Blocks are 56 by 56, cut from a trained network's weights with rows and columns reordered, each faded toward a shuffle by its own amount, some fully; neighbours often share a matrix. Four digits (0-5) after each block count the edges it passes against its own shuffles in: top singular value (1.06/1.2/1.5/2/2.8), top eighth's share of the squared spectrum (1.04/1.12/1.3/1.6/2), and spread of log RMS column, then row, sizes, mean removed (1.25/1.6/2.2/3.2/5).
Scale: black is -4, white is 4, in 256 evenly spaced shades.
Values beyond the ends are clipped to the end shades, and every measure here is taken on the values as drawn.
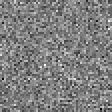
3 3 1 1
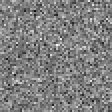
0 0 0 0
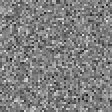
0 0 0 0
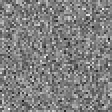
2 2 0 0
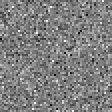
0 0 0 0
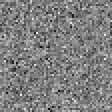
0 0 0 0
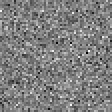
0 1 0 0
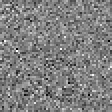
2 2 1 1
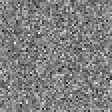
1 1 0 0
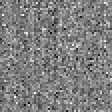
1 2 0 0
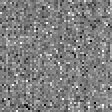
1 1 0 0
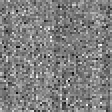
2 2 0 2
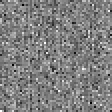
2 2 0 0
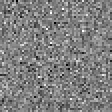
2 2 1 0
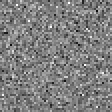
1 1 0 0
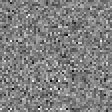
2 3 1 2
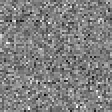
1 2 0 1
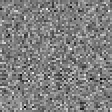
3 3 0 2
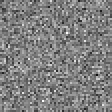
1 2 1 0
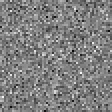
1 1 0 0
